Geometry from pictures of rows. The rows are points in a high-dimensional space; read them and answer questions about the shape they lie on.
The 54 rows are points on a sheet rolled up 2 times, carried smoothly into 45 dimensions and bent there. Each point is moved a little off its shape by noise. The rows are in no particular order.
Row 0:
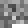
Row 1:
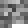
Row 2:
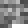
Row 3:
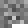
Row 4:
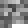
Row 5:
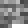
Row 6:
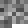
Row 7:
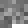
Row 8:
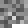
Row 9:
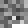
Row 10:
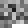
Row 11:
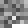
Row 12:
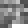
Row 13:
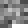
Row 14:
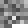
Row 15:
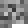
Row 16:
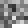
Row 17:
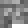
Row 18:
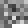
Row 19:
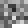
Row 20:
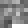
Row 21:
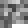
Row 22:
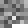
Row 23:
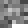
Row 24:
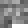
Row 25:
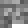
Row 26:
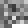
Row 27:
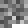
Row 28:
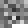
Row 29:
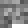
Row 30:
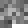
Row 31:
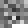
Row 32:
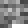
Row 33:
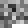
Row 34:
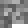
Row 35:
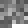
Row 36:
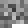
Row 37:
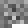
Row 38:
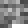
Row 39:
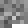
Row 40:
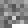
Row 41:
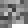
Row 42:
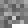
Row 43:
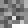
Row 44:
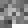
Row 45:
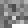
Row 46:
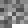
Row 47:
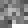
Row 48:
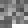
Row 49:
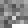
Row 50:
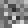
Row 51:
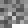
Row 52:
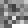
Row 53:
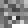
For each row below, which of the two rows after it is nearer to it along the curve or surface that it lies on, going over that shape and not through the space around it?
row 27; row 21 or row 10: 10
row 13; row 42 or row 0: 0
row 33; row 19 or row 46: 19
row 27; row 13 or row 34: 13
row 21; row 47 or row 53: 47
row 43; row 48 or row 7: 48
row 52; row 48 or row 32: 48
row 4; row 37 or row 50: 37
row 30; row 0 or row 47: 47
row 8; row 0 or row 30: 30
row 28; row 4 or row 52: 52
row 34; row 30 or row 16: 30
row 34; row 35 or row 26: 35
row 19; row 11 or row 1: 11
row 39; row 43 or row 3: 3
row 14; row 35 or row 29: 35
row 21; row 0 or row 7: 0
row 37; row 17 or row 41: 41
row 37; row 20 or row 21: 21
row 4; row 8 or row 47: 47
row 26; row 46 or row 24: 46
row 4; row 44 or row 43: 44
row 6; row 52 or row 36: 52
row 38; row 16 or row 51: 51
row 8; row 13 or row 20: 13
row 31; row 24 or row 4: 4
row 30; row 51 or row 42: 51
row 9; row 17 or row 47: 47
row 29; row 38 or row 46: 38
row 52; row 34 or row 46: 46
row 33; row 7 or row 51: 51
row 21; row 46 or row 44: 44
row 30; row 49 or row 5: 5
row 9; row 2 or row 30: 30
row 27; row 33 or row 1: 33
